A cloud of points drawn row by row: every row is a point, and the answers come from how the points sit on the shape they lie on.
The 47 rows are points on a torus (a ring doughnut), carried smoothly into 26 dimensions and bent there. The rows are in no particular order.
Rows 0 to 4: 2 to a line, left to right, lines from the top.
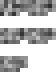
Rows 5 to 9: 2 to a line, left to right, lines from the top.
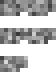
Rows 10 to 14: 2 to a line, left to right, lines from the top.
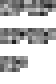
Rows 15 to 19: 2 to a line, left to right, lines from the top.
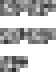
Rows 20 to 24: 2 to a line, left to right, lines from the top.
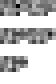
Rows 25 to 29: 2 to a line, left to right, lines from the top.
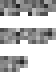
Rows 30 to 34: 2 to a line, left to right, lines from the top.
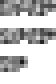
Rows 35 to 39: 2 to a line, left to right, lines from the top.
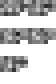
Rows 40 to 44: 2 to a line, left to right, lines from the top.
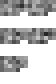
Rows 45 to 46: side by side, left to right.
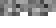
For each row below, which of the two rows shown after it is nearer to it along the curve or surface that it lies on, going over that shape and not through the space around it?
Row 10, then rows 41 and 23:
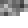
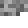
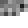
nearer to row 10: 23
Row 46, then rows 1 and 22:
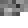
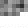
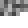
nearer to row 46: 22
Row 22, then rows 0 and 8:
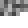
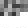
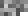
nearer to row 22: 0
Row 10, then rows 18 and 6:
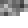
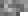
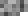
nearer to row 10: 18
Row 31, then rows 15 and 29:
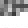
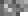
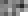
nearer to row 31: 29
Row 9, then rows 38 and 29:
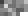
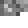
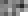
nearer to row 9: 38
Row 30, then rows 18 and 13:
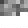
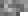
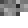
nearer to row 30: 13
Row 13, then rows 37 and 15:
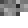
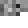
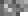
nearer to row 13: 15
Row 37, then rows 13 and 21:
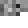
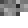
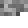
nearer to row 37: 21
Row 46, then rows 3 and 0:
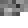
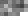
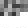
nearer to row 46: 0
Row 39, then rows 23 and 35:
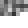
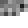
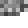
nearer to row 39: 23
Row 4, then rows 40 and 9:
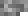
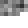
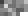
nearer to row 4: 40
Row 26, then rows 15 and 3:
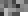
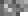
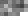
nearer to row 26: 15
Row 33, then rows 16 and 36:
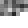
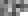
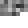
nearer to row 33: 16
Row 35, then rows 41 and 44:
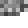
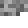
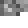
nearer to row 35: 41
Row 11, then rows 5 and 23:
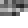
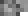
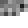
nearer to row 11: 23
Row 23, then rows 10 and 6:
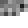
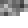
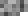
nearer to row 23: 10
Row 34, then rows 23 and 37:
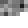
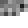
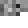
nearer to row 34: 23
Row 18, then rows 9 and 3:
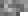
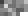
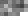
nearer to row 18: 3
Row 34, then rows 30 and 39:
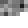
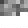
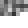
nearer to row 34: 39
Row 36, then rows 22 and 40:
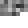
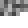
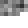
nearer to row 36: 40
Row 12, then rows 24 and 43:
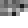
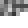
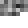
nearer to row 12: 24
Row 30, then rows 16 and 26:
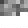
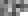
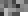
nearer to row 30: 26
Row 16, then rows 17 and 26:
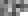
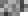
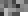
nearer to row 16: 26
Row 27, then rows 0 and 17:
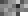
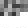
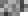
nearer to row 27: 0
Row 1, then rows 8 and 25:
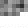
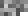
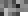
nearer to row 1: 8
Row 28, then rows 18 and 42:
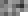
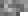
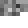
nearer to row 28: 18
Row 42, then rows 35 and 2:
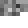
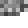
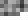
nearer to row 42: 2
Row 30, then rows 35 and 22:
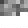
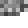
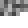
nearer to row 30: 22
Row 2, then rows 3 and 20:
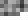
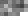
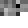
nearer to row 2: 3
